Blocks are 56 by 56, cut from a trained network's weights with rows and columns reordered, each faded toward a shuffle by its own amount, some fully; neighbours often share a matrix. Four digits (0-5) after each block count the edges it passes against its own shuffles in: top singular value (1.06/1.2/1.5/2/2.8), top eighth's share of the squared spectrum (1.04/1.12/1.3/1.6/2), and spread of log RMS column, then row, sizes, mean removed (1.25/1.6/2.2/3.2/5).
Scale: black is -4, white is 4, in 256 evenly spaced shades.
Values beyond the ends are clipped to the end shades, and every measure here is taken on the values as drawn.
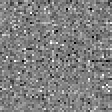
3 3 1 1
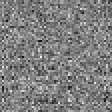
3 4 2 1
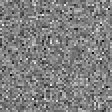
2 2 1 0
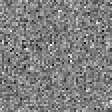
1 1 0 0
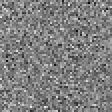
2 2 0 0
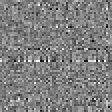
4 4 1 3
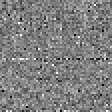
3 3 0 2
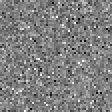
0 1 0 0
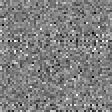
3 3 0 2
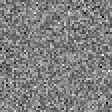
0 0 0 0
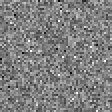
0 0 0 0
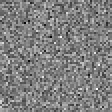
1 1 0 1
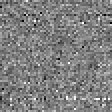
3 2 0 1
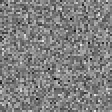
0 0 0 0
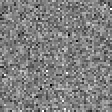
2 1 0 0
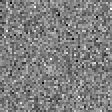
1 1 0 0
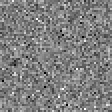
0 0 0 0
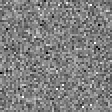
0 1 0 0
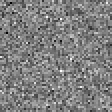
0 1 0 0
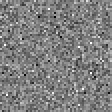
0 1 0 0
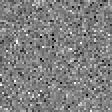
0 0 0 0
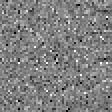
3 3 1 1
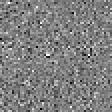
3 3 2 2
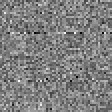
3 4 0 2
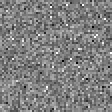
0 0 0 0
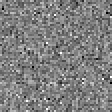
1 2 0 1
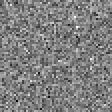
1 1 0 0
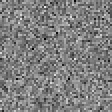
1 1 0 0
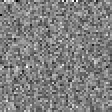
3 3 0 1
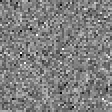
1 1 0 0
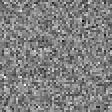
3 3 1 1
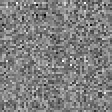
3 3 1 1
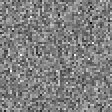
1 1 0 0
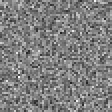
2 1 0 0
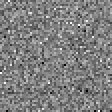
1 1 0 0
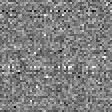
3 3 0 2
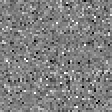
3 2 0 1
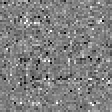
3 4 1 2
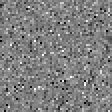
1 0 0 0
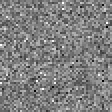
0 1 1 0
